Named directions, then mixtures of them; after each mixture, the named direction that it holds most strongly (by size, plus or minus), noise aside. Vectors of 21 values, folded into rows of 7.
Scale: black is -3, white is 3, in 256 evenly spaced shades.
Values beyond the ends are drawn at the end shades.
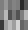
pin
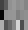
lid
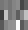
pin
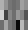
lid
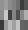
pin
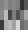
pin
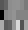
lid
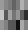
pin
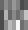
pin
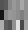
lid
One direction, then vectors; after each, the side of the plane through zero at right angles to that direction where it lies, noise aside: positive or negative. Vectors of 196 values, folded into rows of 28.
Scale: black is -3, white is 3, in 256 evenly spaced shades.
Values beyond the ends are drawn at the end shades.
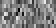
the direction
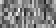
negative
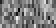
positive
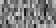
negative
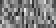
positive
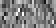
negative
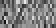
negative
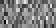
negative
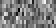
positive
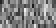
positive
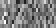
positive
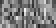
positive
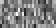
negative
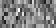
negative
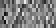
negative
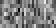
positive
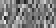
positive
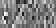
positive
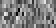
positive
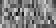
positive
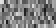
negative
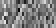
positive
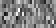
negative
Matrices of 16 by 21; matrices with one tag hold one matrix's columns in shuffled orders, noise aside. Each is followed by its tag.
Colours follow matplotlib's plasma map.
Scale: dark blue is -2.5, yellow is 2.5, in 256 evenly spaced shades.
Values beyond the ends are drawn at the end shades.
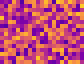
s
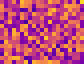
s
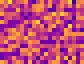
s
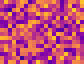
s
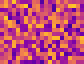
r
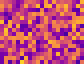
r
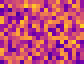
r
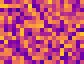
r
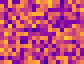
s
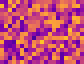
r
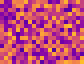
s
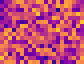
s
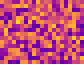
r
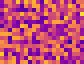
s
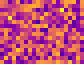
s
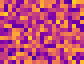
s
